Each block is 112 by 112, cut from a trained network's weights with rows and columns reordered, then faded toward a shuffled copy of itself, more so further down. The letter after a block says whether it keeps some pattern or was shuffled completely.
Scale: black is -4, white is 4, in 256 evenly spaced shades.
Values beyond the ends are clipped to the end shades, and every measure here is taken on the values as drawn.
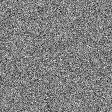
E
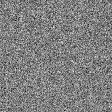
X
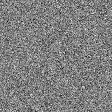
E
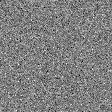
E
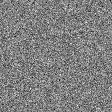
E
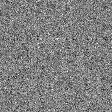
X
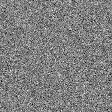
E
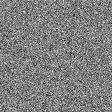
E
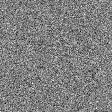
E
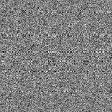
X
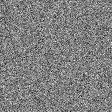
E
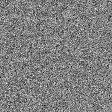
E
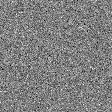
E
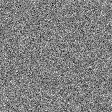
E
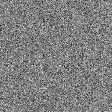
X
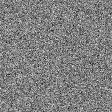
X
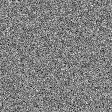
E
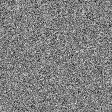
E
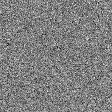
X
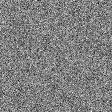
E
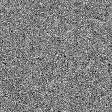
X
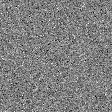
E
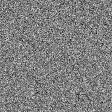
E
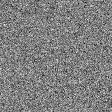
E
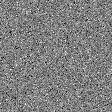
E
